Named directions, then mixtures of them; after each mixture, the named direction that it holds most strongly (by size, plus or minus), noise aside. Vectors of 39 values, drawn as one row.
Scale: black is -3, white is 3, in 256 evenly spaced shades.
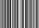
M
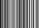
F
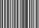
M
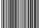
F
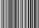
F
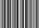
M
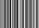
M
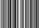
M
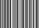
M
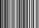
F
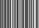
M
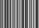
M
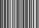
F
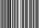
M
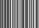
M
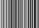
F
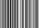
M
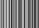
M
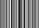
M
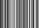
F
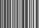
M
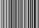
F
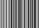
M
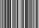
M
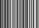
F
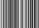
F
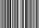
M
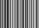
M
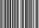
M
